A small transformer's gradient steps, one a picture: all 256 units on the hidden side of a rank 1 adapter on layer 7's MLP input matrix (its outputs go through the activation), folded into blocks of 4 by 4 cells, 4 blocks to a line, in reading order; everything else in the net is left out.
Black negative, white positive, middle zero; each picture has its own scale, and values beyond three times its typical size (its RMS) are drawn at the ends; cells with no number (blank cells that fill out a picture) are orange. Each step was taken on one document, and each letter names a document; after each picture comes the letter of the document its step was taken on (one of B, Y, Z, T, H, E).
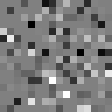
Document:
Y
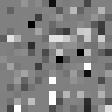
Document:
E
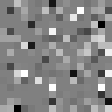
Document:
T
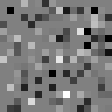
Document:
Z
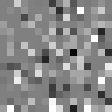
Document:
T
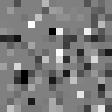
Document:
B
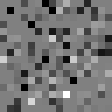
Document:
Z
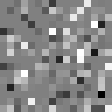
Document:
T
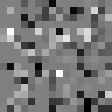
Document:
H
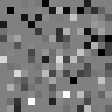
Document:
Z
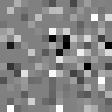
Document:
B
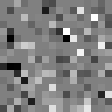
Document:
B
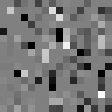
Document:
H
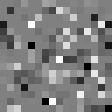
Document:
B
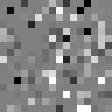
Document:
Y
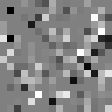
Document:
Z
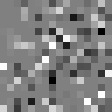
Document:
T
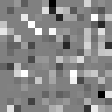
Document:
B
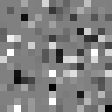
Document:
E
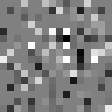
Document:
E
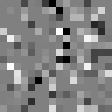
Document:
E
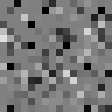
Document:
B
